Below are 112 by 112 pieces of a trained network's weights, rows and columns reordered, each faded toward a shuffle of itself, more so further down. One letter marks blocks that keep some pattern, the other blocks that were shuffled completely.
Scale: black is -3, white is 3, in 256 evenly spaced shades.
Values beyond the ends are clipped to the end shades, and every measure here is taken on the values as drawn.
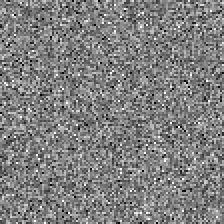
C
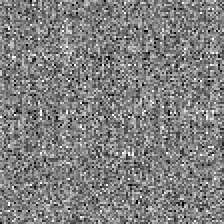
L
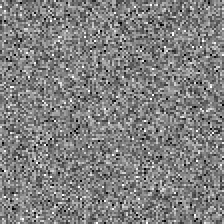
C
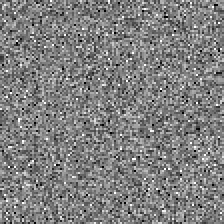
C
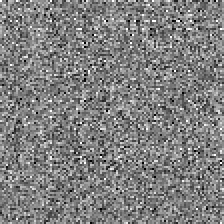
L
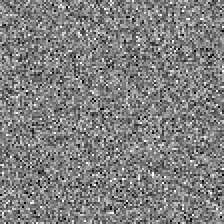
C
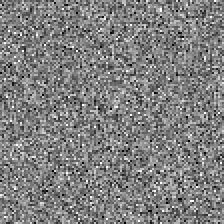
C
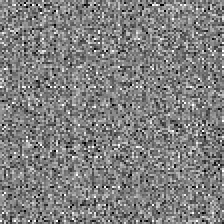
L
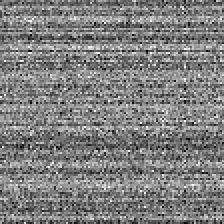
L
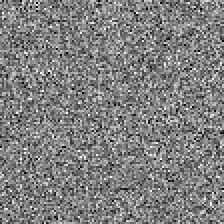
C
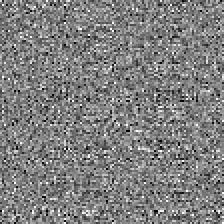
L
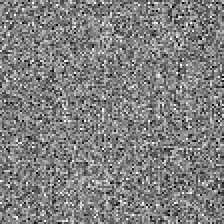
L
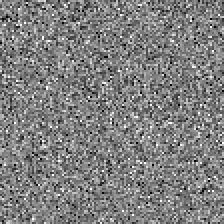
C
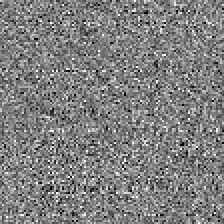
L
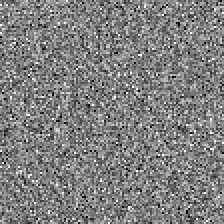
C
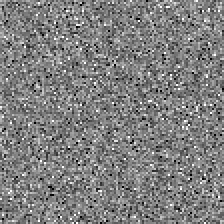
C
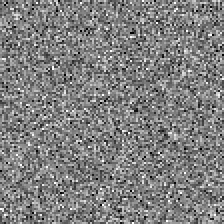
C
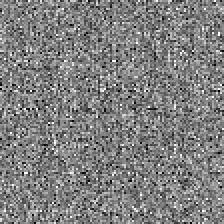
L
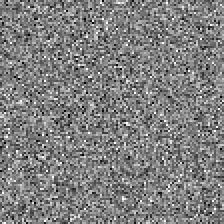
C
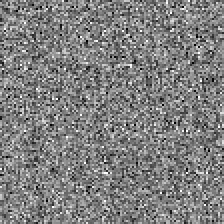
L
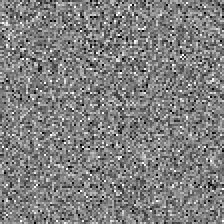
L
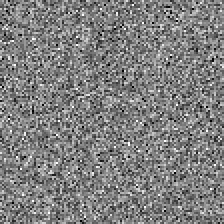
C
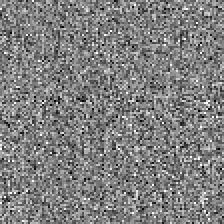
L
